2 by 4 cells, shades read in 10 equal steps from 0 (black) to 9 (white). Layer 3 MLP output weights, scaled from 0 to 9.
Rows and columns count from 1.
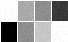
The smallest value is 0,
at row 2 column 1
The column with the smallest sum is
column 1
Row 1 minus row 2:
9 1 -2 -7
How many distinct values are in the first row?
4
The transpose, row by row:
9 0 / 6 5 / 5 7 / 2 9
